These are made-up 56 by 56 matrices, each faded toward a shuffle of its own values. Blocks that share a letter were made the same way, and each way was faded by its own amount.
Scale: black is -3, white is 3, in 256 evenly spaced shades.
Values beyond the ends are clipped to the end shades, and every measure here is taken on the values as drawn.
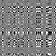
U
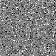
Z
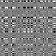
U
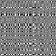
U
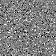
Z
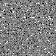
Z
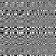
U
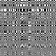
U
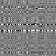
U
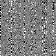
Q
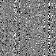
Q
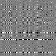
U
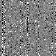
Q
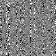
Q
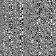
Q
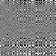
U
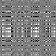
U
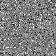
Z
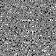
Z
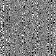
Q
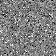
Z
